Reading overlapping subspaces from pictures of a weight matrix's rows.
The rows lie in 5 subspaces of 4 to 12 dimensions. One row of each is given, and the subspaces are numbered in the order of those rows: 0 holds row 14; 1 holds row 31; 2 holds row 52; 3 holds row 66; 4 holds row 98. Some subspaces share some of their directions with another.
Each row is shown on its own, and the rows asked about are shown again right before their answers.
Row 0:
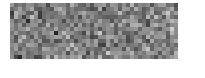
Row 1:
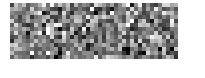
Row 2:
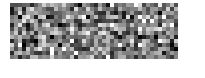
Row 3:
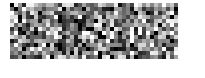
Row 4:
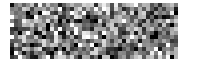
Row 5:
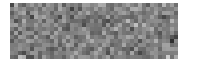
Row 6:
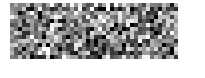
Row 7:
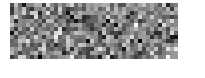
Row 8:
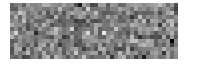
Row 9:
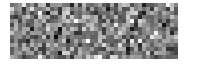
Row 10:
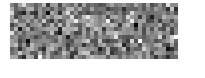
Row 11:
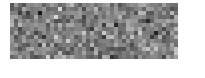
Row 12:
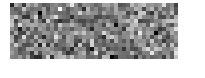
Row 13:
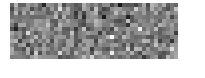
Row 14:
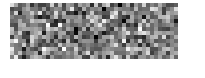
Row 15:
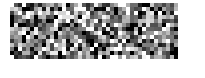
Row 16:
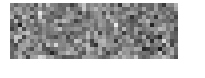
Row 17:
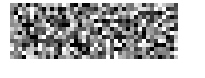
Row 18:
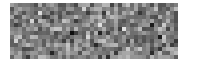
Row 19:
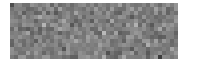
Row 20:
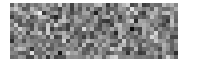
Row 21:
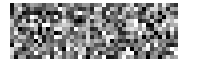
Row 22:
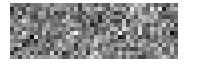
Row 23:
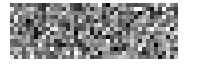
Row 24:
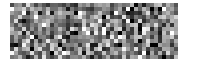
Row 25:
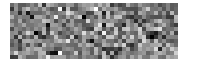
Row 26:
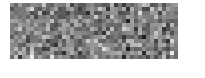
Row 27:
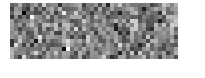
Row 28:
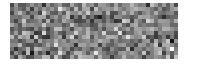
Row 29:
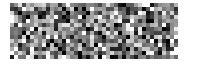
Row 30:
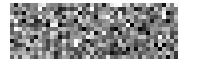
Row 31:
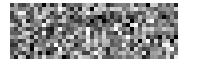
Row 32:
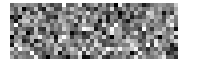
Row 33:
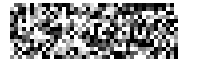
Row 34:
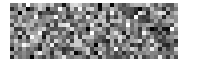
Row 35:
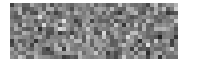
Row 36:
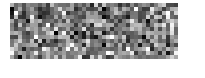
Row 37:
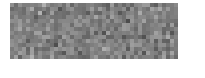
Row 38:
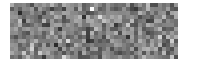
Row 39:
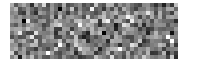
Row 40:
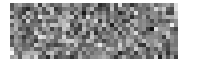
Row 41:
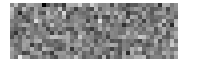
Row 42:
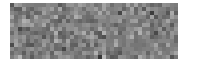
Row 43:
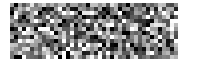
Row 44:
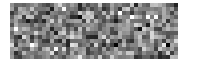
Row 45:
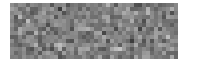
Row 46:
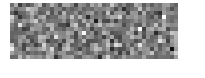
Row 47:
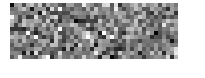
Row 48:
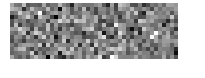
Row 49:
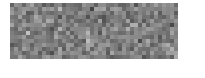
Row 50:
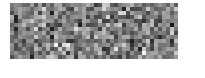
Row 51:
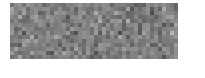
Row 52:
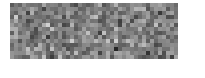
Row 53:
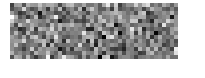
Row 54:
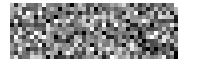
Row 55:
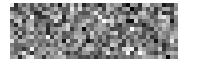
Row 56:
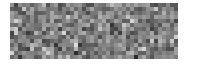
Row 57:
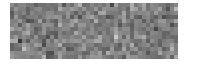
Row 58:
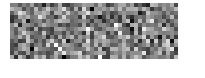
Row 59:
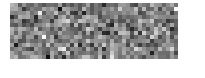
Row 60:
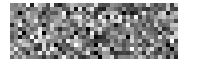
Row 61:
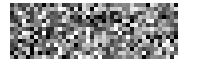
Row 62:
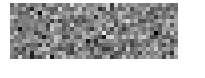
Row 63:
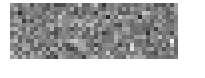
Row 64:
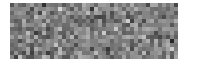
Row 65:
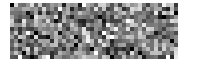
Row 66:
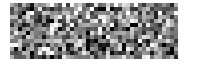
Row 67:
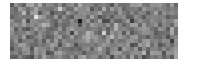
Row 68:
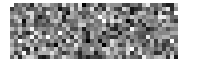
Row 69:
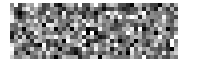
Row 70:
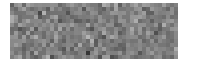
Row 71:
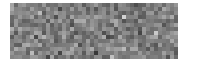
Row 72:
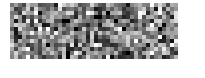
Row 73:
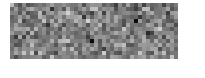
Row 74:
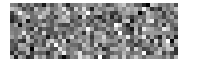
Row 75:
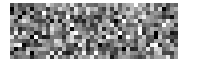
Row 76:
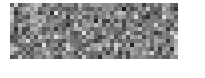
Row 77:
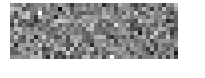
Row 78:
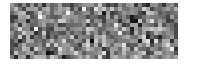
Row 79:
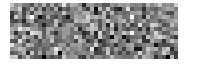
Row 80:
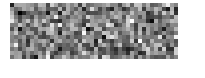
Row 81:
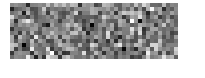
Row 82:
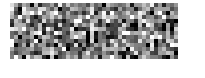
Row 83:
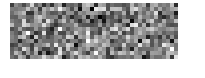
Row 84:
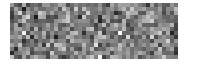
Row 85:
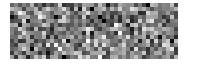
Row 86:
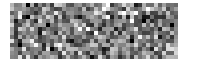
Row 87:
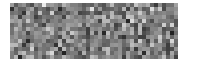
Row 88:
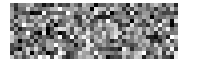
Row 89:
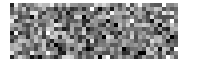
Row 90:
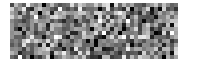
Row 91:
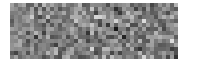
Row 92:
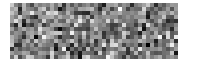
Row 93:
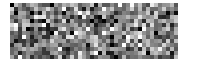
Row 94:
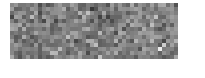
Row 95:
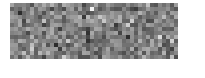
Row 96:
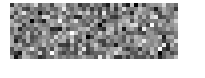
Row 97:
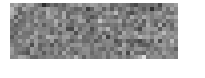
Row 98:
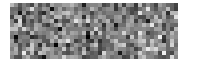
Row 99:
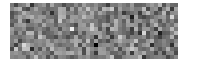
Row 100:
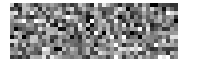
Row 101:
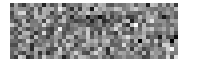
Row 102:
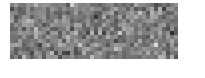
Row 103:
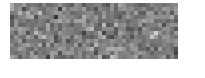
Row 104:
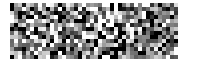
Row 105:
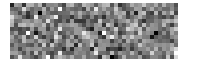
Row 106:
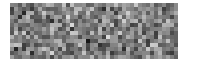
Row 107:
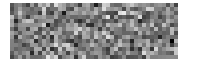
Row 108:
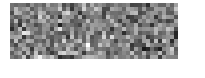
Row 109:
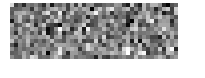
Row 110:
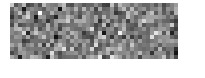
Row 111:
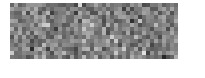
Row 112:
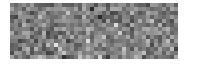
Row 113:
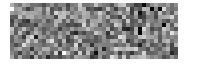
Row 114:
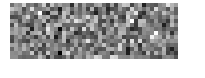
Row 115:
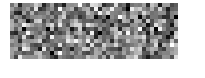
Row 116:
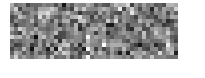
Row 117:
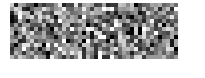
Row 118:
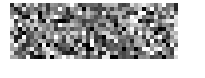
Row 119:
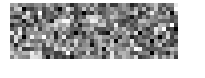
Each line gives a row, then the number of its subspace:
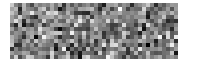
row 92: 0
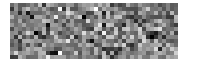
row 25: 4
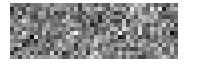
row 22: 3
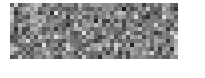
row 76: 2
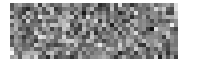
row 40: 0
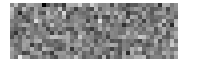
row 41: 2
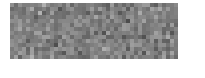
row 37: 3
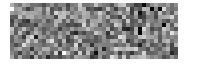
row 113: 3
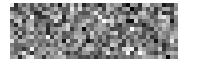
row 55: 1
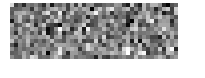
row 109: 1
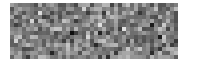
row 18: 0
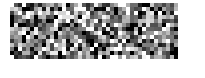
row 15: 3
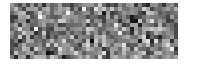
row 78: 4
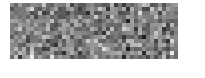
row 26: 3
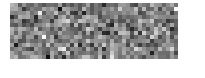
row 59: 0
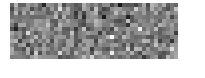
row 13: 0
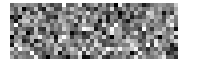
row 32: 0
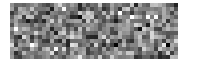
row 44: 0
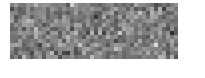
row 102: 2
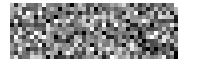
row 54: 4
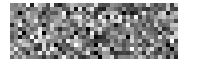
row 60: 2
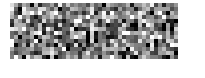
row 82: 0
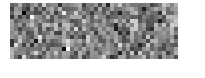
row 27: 0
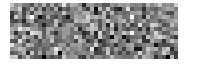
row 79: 0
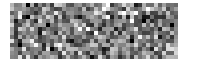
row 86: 2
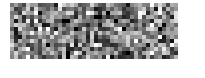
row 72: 0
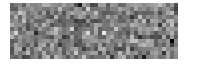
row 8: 2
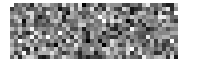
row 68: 1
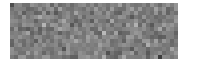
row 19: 0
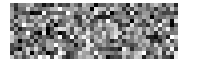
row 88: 1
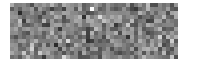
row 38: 4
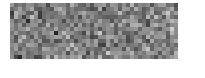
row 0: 0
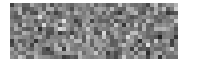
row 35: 0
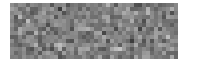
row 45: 2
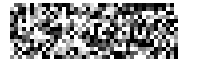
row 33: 2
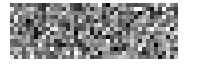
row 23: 2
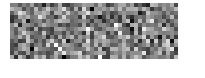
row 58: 3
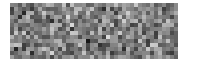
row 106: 3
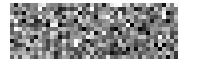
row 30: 0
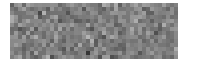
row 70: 4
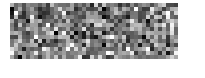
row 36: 0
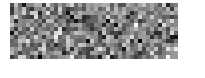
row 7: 1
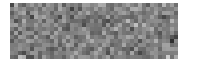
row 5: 1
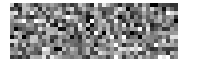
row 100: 0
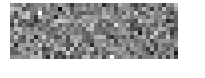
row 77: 0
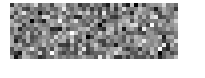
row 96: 0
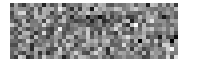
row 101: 1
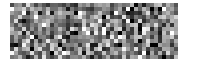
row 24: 2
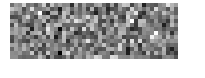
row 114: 1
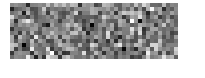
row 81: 2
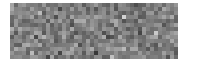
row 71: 3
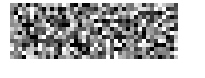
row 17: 2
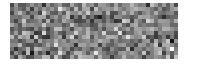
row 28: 3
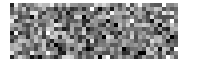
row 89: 1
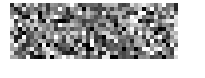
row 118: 4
